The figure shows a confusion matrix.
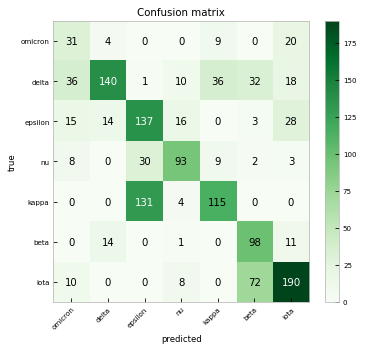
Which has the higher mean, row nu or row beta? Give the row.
nu
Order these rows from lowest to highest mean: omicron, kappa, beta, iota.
omicron, beta, kappa, iota
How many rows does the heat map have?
7
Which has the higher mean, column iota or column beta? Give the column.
iota
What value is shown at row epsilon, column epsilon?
137
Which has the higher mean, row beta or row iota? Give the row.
iota
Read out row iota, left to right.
10 0 0 8 0 72 190
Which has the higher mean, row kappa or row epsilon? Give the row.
kappa
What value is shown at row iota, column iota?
190
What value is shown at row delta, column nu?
10
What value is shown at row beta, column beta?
98
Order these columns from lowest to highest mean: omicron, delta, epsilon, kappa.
omicron, kappa, delta, epsilon
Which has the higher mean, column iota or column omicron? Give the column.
iota
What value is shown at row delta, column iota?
18
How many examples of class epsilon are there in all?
213
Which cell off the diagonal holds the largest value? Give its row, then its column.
kappa, epsilon
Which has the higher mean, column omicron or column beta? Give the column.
beta
